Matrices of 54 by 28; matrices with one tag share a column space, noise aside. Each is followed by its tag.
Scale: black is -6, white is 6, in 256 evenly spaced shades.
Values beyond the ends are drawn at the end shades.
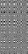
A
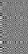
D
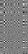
A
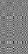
D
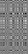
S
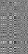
D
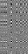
A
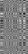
S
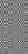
A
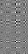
A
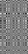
S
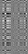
S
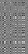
D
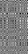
S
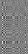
D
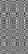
S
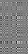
D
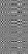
A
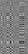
D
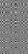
A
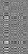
D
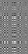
D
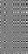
A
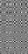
A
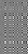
D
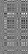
S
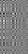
S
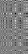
S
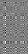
D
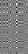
A
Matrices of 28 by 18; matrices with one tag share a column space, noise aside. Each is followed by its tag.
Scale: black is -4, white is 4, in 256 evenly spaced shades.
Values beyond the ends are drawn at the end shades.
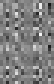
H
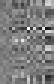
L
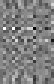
L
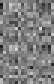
H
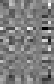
L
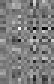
L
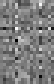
L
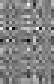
L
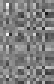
H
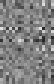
L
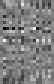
L
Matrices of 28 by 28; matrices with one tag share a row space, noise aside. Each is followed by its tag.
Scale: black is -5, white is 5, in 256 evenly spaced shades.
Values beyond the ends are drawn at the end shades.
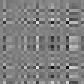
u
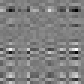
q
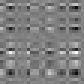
q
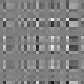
u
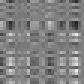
q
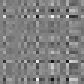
u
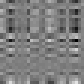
q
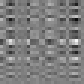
q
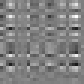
q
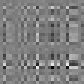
u
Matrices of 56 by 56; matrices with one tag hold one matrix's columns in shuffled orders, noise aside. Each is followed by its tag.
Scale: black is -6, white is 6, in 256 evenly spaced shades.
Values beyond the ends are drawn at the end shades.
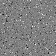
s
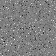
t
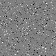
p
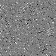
p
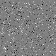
p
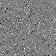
p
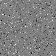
s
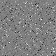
p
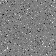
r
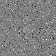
t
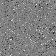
t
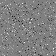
p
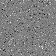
r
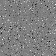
t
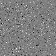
p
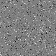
t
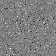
p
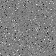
t
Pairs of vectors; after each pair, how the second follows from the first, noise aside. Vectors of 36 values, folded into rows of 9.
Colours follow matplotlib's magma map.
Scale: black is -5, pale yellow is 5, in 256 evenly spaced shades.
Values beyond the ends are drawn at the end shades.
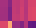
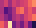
scaled up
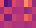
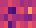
wrapped around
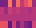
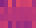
shrunk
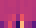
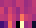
scaled up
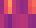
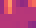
partly zeroed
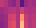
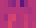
partly zeroed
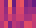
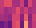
reversed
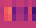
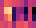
scaled up
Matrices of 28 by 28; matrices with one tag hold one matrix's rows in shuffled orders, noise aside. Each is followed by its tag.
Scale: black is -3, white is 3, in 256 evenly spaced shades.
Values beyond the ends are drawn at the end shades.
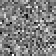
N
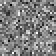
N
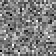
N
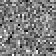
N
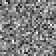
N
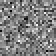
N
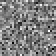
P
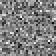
P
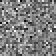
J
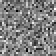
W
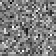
N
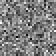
W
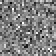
N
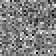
P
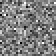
J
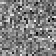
P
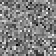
W
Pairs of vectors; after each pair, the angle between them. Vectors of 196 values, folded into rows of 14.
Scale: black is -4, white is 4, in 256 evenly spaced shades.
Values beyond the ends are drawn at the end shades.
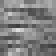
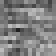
nearly opposite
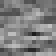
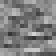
nearly opposite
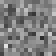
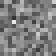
partly aligned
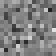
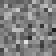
nearly opposite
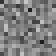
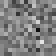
partly opposed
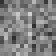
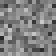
partly aligned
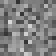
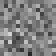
partly opposed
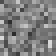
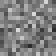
orthogonal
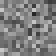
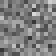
nearly opposite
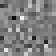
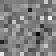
orthogonal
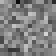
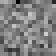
nearly parallel
